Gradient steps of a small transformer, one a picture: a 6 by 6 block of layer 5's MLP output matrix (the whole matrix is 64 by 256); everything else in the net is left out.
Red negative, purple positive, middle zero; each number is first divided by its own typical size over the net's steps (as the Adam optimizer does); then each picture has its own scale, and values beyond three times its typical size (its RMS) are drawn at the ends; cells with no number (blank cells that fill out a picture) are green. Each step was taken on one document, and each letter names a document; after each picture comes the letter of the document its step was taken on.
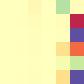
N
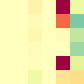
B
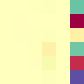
N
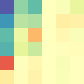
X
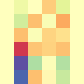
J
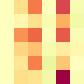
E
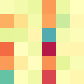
E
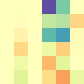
J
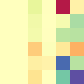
B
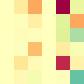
N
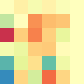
E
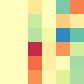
B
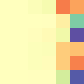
N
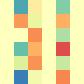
J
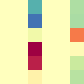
X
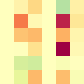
J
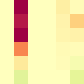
J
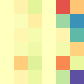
N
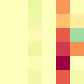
B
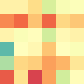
E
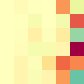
N
